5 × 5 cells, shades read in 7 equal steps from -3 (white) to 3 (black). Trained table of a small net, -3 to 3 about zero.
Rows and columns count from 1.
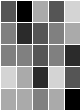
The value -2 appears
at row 1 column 5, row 4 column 1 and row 4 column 4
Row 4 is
-2 -1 2 -2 1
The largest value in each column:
1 3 2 1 3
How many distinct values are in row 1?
4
